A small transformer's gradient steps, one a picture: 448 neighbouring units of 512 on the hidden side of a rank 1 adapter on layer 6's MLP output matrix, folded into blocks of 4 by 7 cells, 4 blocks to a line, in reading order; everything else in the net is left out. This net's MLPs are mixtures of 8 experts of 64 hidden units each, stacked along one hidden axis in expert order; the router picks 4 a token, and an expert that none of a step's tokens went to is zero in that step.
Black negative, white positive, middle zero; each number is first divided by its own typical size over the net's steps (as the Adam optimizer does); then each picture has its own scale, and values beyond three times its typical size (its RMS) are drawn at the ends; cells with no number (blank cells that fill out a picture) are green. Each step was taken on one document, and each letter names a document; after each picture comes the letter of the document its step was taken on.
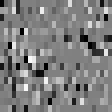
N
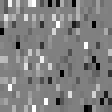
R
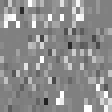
R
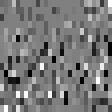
N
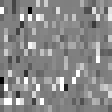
N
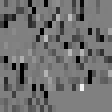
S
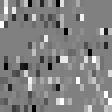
R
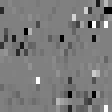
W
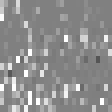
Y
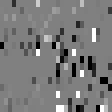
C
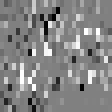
S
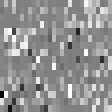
N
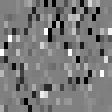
S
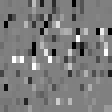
S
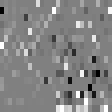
W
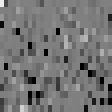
Y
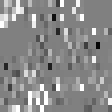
R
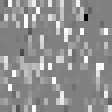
R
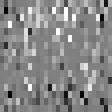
N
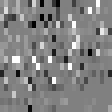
S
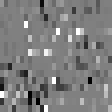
Y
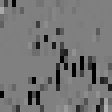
C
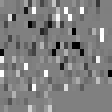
S
